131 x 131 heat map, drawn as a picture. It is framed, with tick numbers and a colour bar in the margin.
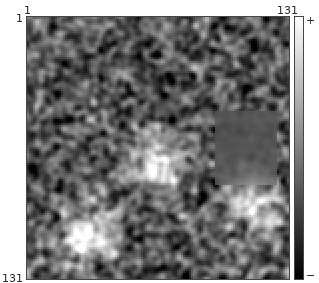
There are three bumps. An odd patch, calmer than its surroundings, sits in the middle right. Neither half mirrors the other. The middle right is the smoothest part.
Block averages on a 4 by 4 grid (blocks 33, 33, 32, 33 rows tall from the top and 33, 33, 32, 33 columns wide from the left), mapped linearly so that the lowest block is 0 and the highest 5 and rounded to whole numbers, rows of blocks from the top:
1010 / 1110 / 1434 / 5313
